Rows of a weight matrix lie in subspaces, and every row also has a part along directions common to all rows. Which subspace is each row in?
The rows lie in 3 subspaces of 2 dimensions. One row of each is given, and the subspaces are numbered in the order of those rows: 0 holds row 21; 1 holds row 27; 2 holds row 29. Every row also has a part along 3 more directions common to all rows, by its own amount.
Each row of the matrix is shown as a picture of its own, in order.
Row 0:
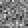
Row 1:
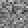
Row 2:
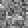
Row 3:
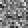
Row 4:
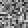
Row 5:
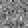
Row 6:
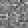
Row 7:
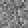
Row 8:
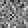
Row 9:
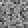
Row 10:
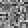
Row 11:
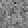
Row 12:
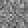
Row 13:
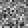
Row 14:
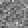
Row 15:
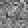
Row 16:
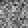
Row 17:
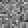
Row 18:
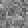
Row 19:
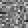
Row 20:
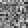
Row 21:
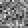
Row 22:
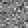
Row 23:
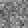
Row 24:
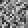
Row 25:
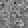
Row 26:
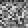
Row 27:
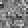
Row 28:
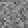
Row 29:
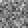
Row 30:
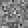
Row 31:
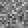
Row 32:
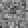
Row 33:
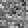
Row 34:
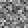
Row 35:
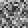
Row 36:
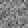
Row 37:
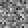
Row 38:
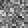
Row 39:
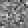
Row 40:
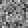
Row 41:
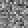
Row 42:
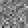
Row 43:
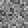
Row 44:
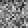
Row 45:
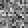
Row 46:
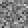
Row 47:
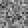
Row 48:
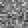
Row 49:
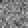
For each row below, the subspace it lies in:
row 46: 1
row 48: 2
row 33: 0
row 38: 1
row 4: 2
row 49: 2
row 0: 0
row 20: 2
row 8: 1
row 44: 2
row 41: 1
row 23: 1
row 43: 1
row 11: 1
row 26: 0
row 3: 0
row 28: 1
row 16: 2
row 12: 1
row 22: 2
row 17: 2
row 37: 1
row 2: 1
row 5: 0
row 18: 1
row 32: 0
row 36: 0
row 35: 2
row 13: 0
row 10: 2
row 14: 0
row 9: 1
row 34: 1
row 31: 2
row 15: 2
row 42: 0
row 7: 0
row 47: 1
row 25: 1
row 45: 1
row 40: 0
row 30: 0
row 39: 2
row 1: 1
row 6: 2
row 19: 2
